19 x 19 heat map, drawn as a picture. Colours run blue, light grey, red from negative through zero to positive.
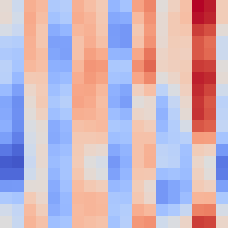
Lone odd cells: none. Ninth with the highest average: top right. Average level on the scale: 50%. Stripes: upright, repeating 4 times.
